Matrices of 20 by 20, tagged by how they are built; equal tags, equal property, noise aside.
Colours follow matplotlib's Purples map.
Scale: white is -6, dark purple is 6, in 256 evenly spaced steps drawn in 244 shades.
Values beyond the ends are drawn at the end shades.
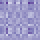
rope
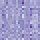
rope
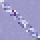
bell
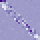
bell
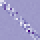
bell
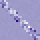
bell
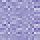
rope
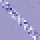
bell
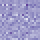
rope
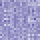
rope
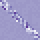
bell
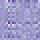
rope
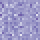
rope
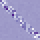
bell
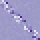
bell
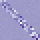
bell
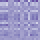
rope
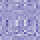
rope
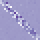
bell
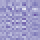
rope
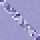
bell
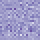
rope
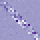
bell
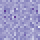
rope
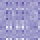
rope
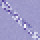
bell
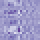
rope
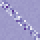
bell
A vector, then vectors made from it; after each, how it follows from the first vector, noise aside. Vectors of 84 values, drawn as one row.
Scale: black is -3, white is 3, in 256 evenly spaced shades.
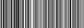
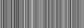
shrunk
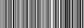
reversed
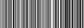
reversed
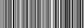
reversed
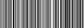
reversed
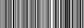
reversed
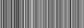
shrunk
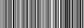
reversed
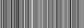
shrunk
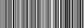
reversed
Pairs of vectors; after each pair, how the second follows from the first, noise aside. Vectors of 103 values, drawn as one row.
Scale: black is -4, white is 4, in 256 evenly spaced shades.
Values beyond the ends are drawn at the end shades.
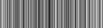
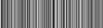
shuffled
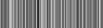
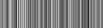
shuffled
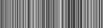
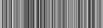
shuffled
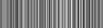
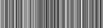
shuffled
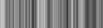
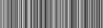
shuffled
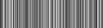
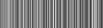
shuffled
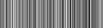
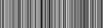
shuffled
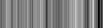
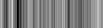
wrapped around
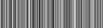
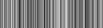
shuffled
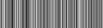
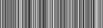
wrapped around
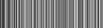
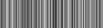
shuffled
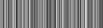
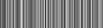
shuffled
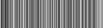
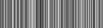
wrapped around
